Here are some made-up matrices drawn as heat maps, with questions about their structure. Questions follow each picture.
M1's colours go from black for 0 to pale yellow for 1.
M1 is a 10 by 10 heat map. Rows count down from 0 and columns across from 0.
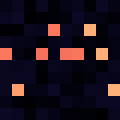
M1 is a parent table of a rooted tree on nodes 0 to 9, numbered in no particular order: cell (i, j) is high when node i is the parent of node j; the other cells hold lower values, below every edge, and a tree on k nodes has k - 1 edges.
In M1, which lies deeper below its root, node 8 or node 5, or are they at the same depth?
the same depth
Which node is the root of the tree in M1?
2
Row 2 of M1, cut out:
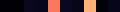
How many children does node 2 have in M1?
2
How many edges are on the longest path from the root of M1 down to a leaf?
2
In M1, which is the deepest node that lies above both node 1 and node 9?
7
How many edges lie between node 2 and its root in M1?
0
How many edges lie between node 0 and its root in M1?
2
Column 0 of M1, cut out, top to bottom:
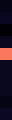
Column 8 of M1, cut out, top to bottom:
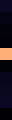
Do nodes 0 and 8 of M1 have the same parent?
yes
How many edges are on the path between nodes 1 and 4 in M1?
3
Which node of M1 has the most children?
4
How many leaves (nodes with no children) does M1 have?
7
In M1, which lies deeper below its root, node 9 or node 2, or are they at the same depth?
node 9
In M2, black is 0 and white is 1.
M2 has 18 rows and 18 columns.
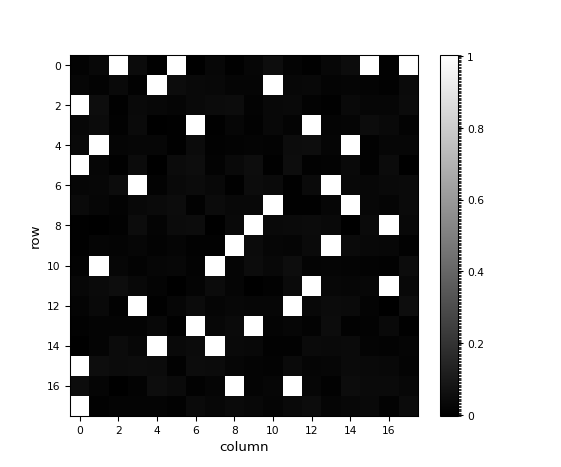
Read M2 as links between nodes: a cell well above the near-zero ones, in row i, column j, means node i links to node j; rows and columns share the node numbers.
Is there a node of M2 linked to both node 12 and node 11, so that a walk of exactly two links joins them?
no
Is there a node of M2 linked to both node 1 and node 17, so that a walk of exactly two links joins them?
no
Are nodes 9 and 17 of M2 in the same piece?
no
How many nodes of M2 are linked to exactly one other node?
4
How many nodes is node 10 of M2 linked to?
2
